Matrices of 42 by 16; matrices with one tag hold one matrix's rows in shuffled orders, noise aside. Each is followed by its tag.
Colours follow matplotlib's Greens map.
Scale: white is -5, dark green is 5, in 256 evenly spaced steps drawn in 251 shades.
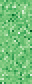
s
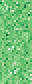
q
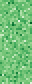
s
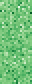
s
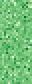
q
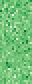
q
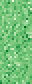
q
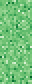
s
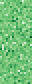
s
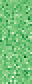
q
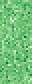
q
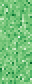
s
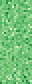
q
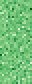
s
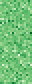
s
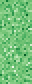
q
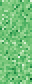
s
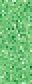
s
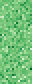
s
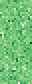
s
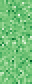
s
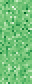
q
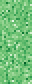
q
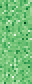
q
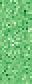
q
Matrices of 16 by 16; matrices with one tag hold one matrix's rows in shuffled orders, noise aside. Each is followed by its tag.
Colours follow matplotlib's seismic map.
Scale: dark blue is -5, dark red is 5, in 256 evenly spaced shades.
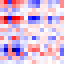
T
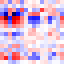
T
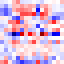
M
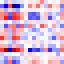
T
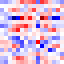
M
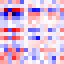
T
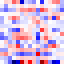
M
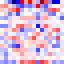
M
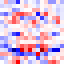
M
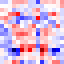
M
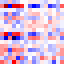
T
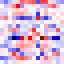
M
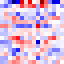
M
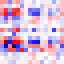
T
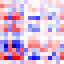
T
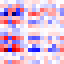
T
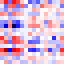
T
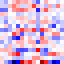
M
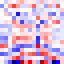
M
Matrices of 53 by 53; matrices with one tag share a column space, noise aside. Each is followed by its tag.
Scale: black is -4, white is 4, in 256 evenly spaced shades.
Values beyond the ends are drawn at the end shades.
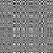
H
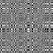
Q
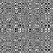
Q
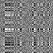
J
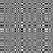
Q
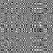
Q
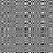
H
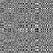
Q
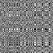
J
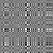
J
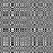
J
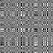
J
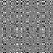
H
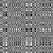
J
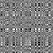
J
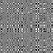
Q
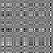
J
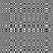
Q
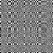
H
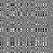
J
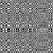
Q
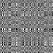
J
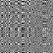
H
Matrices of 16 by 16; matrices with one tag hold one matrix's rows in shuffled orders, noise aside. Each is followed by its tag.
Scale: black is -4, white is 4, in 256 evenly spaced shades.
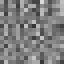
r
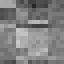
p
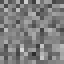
r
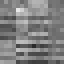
p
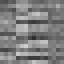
p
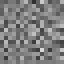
r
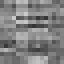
p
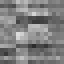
p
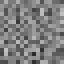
r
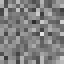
r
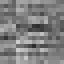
p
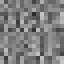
r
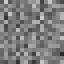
r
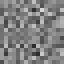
r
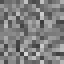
r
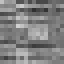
p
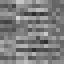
p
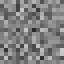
r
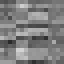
p
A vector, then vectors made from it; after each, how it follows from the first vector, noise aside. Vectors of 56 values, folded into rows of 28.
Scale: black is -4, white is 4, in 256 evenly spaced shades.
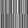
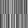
reversed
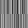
negated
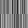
negated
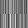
reversed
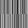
negated
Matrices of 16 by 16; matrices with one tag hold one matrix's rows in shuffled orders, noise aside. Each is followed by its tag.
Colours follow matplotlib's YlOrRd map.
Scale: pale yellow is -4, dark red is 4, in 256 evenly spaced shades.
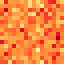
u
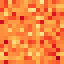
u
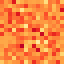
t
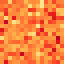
u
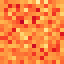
t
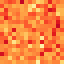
u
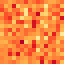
t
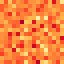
t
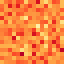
t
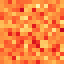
t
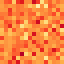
t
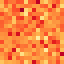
t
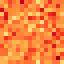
u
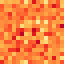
t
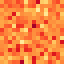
t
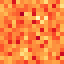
t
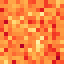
u
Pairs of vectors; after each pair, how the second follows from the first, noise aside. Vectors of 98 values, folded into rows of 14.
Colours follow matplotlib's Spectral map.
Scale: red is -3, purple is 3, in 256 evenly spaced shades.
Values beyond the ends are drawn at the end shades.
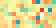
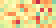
sign-scrambled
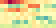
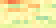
shrunk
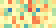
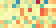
wrapped around
